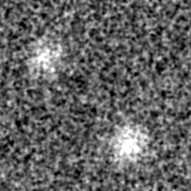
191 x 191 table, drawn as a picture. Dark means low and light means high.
The field is mottled with small blotches. There is no seam. No overall slope runs across the table. The halves do not mirror each other. On average the colour sits 40% of the way up the scale. There are two bumps.
